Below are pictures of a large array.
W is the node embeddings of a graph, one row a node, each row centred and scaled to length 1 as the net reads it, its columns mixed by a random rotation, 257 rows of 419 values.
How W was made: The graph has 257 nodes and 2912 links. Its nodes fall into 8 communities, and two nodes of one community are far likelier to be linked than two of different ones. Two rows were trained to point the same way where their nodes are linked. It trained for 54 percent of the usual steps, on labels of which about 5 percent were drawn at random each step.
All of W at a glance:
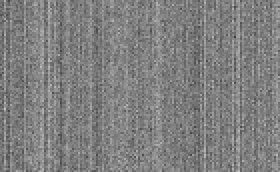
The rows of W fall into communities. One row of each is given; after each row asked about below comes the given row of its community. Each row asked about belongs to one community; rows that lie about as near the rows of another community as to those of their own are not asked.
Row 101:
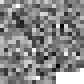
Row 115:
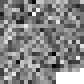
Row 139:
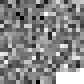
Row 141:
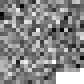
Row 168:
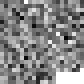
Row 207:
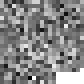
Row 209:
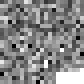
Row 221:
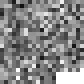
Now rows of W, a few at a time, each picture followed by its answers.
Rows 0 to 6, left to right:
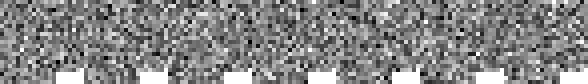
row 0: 115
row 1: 221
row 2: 141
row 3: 209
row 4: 139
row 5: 101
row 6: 168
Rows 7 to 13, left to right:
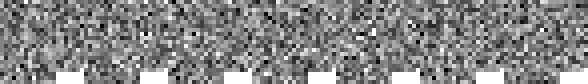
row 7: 168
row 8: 101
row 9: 209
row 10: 209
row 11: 141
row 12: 168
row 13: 141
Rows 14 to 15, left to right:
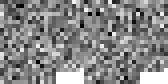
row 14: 139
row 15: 209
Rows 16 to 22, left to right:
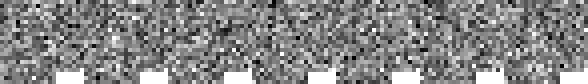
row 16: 168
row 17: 115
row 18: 115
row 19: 139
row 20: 141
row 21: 139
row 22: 139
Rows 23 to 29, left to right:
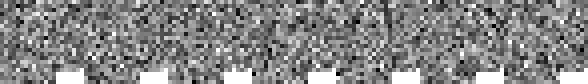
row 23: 141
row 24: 139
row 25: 168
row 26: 209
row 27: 209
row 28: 207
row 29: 115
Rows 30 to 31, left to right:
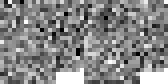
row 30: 101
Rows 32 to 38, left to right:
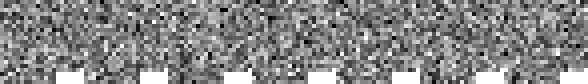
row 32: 101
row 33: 141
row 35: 139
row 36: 209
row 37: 207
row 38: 168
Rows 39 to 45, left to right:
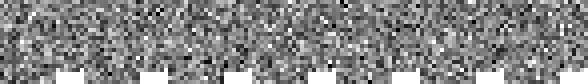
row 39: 141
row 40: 221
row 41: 115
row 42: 141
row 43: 101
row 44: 115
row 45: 168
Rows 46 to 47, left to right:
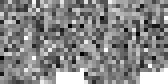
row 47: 101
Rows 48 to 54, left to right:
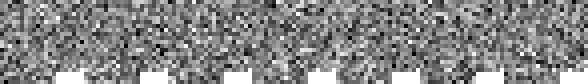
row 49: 115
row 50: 209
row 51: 207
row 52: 101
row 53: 207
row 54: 115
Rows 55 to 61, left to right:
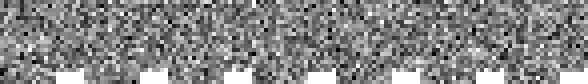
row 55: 115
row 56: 168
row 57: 168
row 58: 101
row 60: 168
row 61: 168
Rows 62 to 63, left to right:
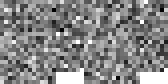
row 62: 101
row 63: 221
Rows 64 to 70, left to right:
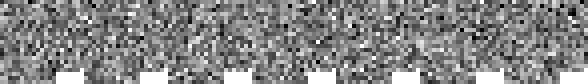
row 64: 209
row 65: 207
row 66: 141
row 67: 221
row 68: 115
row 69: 101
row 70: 168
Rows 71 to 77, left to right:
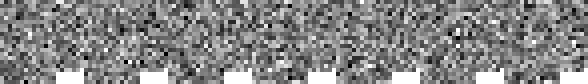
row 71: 139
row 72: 209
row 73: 141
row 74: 168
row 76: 141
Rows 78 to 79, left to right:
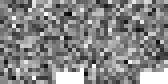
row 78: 168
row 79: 115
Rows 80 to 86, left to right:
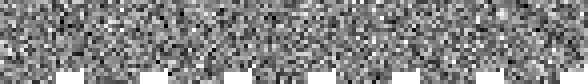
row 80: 101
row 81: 141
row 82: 209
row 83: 139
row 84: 209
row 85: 221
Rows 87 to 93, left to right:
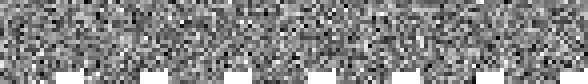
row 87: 209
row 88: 209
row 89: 209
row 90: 221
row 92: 139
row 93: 209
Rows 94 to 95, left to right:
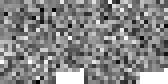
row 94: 101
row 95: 141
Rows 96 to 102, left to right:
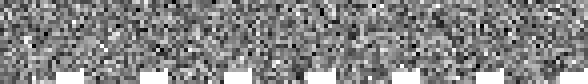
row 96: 207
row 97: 115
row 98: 139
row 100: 168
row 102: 207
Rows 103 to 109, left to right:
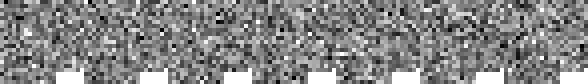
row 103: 139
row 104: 101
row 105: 209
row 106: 101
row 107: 101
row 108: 101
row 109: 141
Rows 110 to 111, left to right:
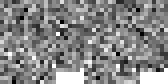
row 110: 101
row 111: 115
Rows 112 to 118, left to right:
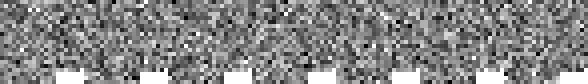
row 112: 141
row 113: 221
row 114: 139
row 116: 168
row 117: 221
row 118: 209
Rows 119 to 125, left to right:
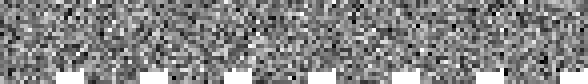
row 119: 168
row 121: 139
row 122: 101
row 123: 141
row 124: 221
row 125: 115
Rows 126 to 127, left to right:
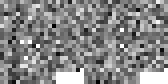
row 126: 141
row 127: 141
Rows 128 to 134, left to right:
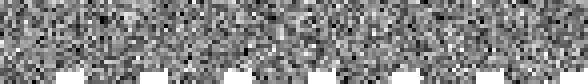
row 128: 101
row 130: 115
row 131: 139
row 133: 139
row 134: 207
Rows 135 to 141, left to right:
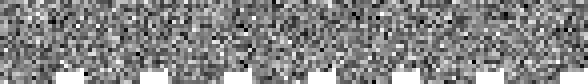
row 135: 209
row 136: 101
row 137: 168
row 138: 207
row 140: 168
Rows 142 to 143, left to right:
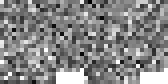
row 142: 101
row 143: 139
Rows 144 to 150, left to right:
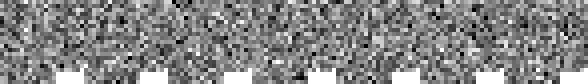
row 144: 168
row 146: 207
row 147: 221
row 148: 209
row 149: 141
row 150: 101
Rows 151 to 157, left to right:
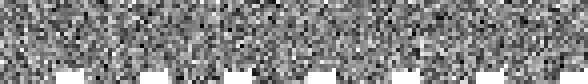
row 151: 101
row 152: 168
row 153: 168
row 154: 207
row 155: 115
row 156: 101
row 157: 209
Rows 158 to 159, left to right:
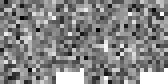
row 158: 139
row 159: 141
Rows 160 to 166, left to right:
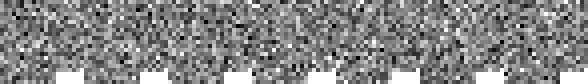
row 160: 115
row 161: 141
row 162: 101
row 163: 209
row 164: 209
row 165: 141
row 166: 139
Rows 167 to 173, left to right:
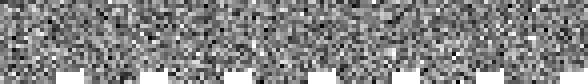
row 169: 168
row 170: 101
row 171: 139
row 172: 209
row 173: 101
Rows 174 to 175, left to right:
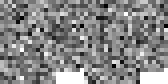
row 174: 141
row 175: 139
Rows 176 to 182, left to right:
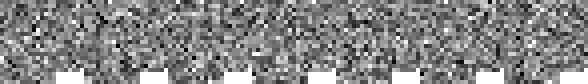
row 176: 141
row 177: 209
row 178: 207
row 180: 209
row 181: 115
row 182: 141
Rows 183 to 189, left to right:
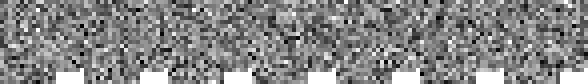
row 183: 141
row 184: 115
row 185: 139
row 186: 101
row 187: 209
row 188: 101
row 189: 115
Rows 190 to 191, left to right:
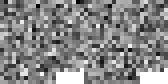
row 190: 139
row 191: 221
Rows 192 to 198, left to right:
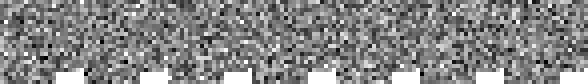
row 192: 101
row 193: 139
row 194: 207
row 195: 115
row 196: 168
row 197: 115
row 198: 115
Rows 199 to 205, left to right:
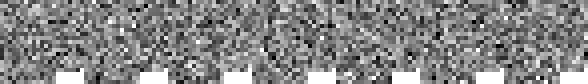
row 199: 209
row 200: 141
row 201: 207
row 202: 101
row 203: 221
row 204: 168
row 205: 207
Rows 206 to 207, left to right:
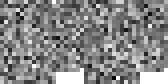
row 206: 168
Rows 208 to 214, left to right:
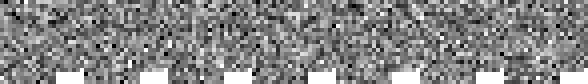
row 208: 209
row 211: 139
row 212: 141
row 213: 209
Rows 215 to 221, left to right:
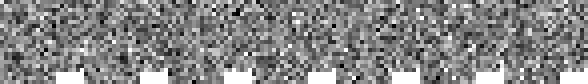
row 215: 141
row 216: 101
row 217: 168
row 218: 139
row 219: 221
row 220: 207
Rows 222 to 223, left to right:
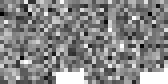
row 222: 221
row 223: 168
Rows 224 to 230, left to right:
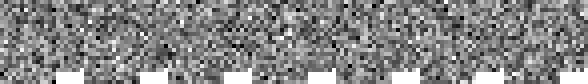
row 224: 115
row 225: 101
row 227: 141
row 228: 168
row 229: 207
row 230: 221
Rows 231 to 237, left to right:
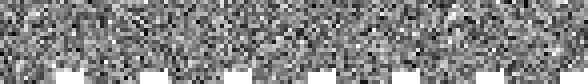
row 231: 168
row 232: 101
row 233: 168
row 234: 141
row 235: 141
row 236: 141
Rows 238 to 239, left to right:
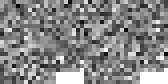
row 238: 115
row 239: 141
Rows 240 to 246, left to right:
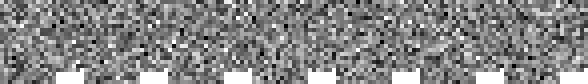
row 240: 141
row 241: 207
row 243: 168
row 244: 115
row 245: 141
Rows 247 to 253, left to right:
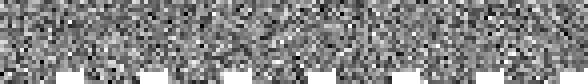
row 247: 101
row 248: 168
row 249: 168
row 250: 221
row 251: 139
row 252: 209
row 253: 101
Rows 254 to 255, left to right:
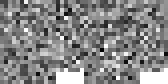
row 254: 168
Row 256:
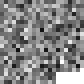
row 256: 221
